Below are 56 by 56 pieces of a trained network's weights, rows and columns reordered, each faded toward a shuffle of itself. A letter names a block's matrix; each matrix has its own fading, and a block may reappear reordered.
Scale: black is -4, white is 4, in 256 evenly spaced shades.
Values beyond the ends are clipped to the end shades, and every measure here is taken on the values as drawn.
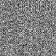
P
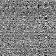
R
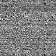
R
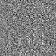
P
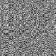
P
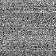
R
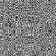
P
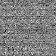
R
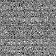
R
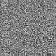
P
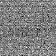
R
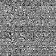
R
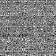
R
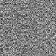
P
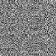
P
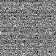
R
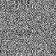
P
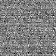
R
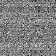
R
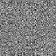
P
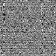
R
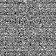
R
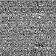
R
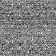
R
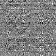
R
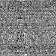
R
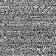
R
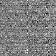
R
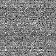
R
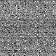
R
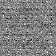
R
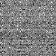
R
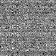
R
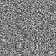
P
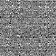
R
